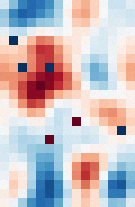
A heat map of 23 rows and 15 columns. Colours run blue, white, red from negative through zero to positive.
Ninth with the highest average: middle left. Calmest part: top right. Grain: blotchy. Lone odd cells: 6, 2 higher and 4 lower than their neighbours.
